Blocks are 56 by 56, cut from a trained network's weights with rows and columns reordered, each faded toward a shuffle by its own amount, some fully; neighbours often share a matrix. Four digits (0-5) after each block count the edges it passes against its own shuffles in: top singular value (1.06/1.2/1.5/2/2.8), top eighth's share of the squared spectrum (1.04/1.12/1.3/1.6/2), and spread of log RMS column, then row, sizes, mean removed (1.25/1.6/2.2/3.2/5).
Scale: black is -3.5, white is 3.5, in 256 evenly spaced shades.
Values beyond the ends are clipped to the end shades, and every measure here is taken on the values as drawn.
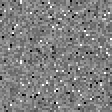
0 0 0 0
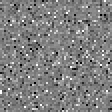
0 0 0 1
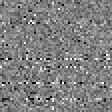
3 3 0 2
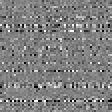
4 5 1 4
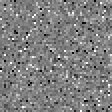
0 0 0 0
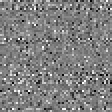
3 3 0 3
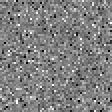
1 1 0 0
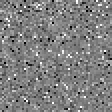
2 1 0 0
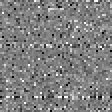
3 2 0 2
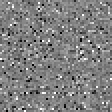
2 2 0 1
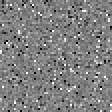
0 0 0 0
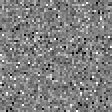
2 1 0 0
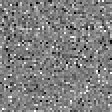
2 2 0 1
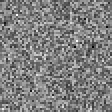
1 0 0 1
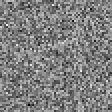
0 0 0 0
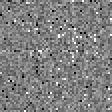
1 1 0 0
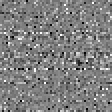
3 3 0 2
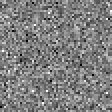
2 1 1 0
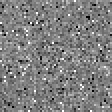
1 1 0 0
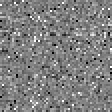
2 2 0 1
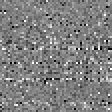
3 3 0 2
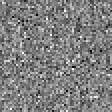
2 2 0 0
